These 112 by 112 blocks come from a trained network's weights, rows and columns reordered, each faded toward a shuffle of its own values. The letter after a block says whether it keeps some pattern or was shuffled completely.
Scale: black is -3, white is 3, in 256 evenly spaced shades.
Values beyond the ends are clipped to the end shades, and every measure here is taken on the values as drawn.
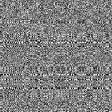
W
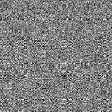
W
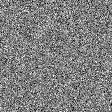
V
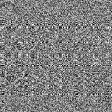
W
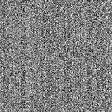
W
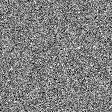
V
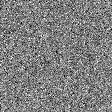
V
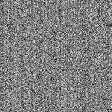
W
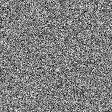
V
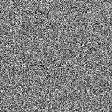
W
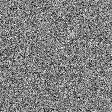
V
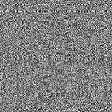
W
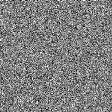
W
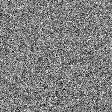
V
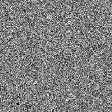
W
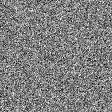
V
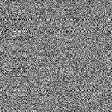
W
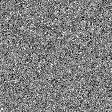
V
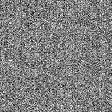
W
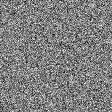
V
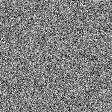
V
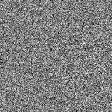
W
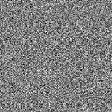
W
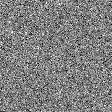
V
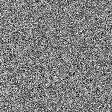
V
